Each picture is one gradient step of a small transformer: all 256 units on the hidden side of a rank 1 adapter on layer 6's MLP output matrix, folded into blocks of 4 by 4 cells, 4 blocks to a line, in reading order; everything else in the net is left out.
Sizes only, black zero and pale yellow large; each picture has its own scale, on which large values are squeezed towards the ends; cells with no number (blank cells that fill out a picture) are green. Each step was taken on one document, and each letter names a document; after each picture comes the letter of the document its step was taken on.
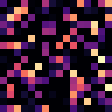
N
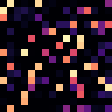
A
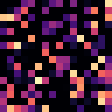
N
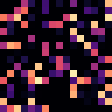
N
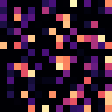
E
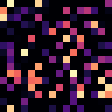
A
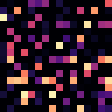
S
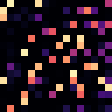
A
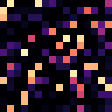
A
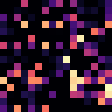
N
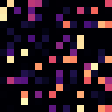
S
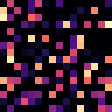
S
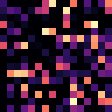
E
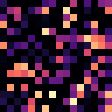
E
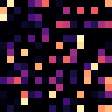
S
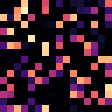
N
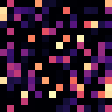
A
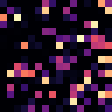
E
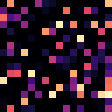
A
